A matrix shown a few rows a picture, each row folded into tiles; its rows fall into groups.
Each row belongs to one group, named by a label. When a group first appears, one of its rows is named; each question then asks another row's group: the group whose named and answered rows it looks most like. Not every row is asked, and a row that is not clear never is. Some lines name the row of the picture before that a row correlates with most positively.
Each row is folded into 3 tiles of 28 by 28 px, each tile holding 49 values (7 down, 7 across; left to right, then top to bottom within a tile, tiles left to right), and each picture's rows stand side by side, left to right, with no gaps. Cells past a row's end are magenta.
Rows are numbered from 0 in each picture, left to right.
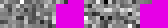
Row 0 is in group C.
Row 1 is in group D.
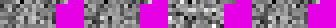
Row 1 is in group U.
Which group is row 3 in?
U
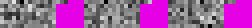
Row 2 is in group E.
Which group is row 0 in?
D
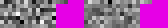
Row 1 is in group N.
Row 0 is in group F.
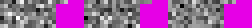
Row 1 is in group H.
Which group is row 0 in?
H
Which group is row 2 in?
F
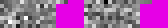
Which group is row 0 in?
C
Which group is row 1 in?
D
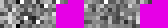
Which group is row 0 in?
C
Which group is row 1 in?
C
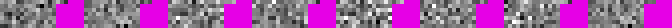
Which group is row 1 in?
E
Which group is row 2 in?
N
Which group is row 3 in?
C
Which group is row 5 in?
N
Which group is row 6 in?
C
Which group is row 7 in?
E
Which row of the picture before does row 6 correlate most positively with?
0
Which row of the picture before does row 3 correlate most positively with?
1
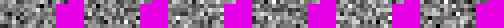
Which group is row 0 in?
D
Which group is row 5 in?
F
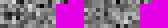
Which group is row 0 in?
D
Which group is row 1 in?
E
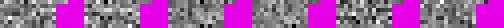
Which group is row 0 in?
N
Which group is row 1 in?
D
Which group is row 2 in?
E
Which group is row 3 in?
E
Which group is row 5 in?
C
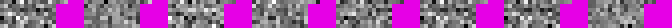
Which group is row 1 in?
U
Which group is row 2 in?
D
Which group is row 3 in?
C
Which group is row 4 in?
F
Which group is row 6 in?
H
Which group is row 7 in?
E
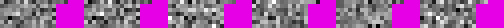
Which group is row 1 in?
F
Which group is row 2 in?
D
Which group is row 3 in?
C
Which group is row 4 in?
E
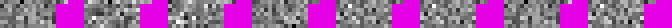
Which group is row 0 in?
U
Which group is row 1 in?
N
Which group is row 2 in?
C
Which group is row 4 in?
N
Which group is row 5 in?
N
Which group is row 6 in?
U
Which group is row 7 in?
N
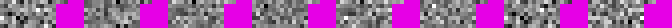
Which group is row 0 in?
D
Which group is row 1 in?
E
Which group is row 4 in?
N
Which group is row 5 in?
N
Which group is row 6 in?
D
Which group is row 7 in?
N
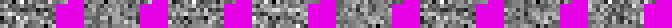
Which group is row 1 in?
U
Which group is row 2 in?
F
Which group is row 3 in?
D
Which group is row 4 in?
E
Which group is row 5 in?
H
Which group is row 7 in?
C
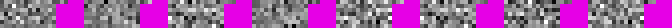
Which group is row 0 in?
N
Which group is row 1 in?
U
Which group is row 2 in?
D
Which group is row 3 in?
E
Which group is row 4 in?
N
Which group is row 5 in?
D
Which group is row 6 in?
F
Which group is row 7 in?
N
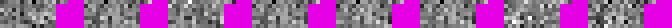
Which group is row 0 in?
E
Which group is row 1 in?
U
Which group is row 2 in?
C
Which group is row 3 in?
U
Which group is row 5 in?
U
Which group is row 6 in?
C
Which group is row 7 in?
U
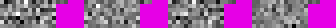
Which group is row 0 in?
F
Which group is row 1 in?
N
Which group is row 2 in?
F
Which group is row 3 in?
E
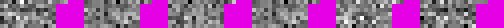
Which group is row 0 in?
H
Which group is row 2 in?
U
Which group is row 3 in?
E
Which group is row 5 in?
H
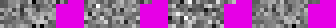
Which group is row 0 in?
E
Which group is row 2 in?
H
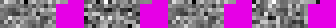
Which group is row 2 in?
N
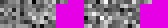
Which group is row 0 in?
E
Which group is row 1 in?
H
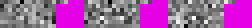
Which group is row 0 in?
U
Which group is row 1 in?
N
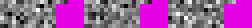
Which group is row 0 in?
D
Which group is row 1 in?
D
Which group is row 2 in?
H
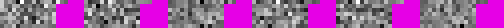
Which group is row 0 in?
C
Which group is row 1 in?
F
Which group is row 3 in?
F
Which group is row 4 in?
H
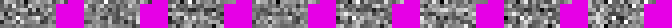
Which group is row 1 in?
C
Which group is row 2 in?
H
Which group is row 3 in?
N
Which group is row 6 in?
H
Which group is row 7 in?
C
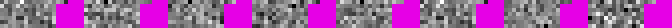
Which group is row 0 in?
C
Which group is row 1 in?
D
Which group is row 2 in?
U
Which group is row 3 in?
D
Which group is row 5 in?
C
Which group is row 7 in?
H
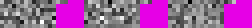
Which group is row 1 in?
N
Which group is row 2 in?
U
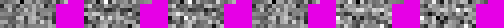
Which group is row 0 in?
U
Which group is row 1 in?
H
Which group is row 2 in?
H
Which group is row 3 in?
U
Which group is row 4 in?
D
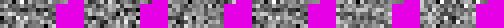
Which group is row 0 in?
H
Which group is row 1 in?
F
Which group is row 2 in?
U
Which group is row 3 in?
H
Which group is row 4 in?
D
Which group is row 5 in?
C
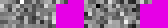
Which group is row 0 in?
C
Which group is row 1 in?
F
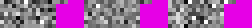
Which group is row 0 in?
F
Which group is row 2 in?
C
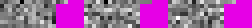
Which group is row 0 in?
U
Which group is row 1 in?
D
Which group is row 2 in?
N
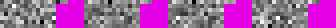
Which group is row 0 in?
N
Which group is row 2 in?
N
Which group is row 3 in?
C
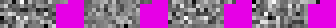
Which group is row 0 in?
H
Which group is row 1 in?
E
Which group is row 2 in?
N
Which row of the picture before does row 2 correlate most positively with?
1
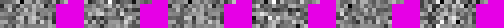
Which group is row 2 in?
U
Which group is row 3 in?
H
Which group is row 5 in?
U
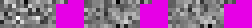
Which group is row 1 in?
E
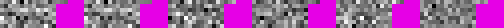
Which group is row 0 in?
D
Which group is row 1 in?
D
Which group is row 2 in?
H
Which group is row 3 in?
F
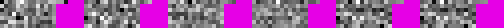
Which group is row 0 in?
C
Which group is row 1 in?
H
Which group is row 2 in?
D
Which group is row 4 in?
H
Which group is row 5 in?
H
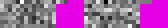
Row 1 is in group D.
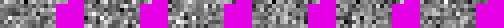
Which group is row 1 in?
H
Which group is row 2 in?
C
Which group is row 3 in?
U
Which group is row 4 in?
U
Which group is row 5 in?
F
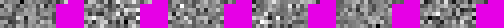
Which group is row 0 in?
U
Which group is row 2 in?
N
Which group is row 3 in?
C
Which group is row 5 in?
F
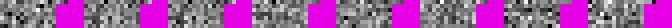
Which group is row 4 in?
F
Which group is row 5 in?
C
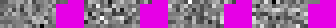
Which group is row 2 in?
C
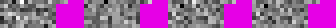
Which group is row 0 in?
H
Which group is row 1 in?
U
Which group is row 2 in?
F
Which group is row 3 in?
F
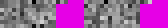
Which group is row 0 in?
E
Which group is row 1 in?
U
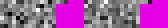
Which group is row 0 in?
D
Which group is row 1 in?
C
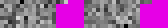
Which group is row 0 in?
U
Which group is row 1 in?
E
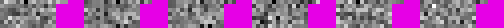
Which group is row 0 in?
N
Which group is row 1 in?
E
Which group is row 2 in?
E
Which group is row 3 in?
U
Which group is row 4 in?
D
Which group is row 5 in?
N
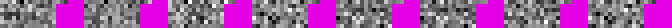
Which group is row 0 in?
D
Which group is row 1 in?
U
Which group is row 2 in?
C
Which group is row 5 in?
H
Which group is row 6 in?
F
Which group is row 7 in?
D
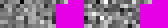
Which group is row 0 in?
U
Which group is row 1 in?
H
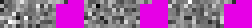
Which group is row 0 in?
C
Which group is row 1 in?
F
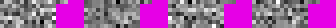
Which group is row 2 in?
D
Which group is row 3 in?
F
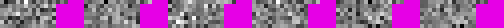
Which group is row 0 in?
F
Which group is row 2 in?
C
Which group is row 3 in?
F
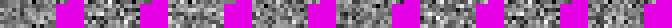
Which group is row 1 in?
F
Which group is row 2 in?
D
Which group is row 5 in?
H
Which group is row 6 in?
F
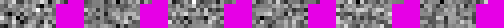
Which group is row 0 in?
D
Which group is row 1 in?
E
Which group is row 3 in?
F
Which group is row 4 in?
D
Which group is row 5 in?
U
